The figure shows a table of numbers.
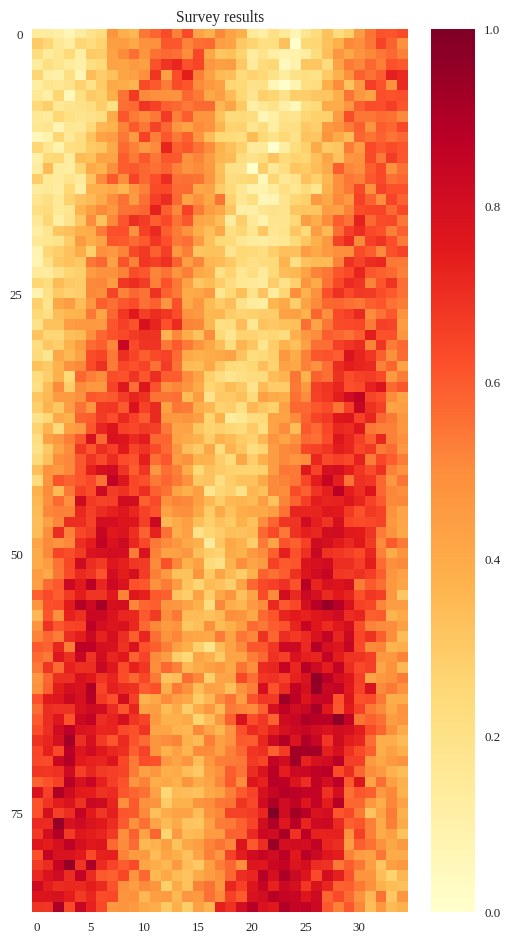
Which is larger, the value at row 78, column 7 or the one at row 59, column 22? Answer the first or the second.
the second
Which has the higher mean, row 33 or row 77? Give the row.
77
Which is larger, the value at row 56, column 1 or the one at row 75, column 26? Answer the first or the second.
the second
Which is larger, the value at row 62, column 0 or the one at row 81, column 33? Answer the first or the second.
the first
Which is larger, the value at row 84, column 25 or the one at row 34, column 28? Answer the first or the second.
the first
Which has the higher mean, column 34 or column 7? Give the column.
7
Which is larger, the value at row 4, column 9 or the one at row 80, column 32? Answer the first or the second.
the first
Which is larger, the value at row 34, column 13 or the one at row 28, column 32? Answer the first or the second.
the second
